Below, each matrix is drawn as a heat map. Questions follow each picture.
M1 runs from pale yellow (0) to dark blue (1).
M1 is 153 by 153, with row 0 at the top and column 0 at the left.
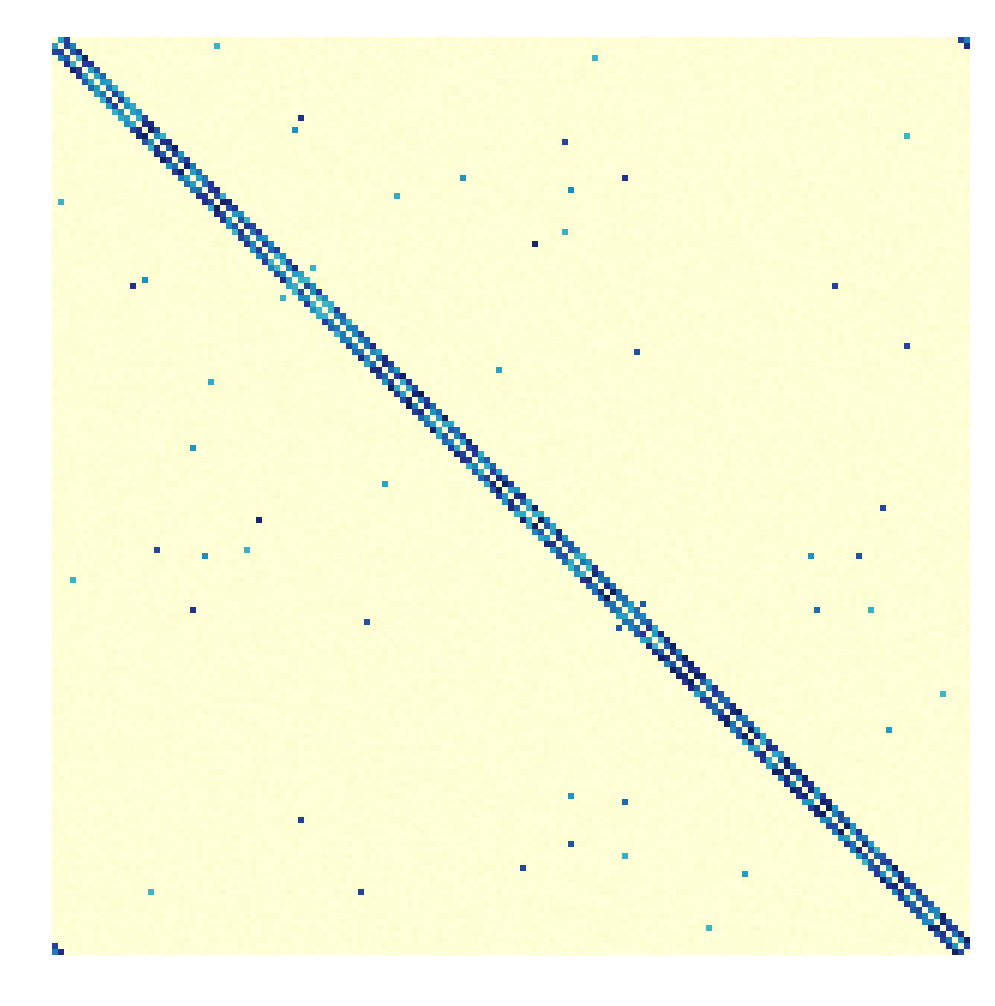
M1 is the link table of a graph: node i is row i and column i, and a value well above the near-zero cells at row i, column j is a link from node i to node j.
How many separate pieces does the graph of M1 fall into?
1
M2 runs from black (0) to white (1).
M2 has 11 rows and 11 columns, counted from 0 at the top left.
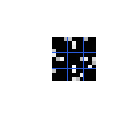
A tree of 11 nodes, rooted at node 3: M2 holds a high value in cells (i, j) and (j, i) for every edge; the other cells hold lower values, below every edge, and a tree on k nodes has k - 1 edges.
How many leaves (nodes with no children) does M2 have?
5
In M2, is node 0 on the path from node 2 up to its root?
yes
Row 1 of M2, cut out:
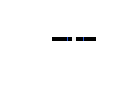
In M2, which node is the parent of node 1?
5
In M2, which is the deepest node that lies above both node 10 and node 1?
5
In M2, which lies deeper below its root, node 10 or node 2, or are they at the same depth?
the same depth
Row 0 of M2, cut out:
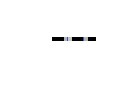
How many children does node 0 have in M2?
2
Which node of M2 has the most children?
5
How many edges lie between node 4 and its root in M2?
2
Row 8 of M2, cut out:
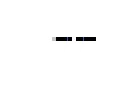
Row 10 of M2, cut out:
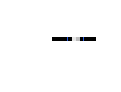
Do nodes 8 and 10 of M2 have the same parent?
no
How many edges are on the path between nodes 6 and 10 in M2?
1
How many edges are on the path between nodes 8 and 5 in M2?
1
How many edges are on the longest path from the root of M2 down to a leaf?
5
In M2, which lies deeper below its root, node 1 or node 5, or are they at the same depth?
node 1
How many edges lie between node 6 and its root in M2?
5
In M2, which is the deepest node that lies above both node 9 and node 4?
0
